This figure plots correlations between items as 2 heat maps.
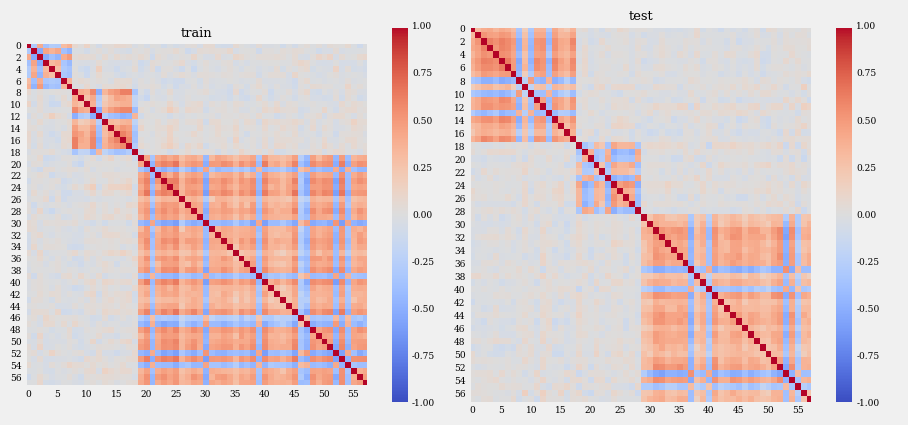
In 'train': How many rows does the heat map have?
58
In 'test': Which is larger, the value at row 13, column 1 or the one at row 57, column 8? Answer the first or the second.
the second
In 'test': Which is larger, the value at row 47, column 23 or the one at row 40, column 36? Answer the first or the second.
the first
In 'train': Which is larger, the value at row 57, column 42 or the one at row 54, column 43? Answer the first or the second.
the first
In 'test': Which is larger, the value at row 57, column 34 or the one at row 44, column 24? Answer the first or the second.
the first
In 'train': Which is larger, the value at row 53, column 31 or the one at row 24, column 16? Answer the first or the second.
the first
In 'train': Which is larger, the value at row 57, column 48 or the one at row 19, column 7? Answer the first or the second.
the first
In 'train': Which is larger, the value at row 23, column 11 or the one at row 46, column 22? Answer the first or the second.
the first
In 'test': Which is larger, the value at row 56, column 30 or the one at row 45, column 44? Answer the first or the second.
the second
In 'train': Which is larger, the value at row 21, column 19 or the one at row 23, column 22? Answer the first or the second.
the second
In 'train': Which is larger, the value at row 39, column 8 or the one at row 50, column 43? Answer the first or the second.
the second
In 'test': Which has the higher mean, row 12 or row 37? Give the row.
12
